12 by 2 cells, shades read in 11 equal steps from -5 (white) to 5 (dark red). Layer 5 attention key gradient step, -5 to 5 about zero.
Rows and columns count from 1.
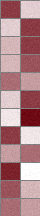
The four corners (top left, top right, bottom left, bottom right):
3 -3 1 -1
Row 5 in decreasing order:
1 -1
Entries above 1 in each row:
1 1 1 1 0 1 1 1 0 1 1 0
